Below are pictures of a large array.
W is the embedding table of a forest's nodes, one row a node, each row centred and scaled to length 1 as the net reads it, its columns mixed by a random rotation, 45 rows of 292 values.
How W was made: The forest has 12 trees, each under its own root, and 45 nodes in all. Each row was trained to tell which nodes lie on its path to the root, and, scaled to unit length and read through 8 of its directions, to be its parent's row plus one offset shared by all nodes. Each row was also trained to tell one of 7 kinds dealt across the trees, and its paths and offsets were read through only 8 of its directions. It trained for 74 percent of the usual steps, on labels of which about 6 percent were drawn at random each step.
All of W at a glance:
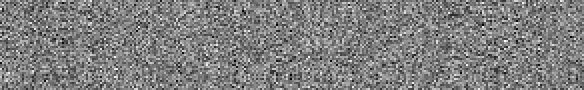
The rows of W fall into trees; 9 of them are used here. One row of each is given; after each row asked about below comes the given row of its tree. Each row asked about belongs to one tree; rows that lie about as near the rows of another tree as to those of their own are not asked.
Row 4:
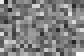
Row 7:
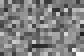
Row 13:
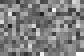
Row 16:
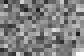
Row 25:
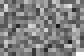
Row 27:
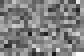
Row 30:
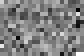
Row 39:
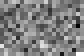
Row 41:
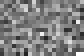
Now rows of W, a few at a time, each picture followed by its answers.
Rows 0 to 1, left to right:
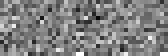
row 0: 27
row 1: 7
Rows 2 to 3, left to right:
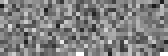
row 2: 25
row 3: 16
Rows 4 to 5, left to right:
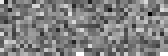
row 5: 16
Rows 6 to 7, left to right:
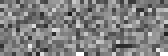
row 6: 13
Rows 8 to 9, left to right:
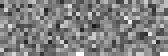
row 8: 25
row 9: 16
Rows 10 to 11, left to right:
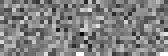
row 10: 7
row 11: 27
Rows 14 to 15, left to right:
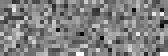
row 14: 7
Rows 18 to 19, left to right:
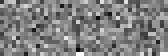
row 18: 13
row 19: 4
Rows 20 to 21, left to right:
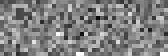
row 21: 7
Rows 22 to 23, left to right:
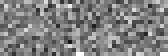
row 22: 25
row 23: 16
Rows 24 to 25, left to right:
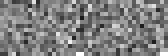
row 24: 41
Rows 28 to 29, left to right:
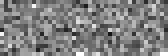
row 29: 25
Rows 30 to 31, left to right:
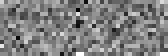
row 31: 13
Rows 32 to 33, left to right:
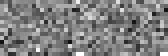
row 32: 27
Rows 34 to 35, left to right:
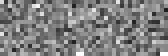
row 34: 4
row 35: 41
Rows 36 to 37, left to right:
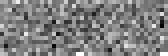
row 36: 27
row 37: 39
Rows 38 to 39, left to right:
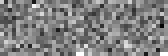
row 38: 4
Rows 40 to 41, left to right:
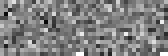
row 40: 27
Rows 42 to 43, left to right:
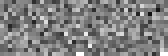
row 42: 16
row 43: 4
